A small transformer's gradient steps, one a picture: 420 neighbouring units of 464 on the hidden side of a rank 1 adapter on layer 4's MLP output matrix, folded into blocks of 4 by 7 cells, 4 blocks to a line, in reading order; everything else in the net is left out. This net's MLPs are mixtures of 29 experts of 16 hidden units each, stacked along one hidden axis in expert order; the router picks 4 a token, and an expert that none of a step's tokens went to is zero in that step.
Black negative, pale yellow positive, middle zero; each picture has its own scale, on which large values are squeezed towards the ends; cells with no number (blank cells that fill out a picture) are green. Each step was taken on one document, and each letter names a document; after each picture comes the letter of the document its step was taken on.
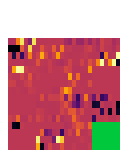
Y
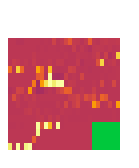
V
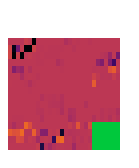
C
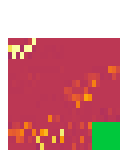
C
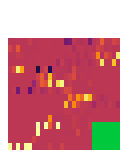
V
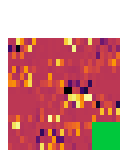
Y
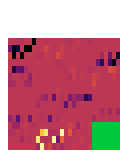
C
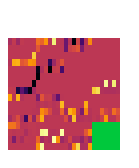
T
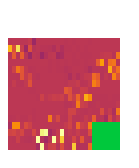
C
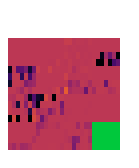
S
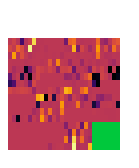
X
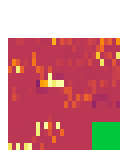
V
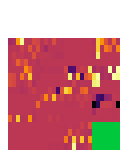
X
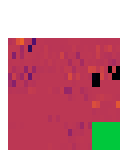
X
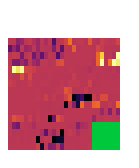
Y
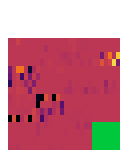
S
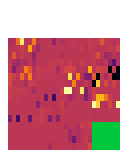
X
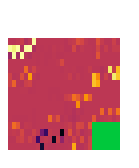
C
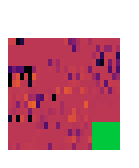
S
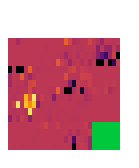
S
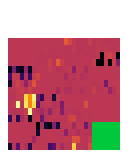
S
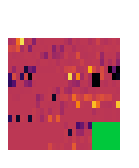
X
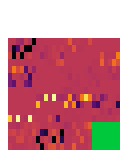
C
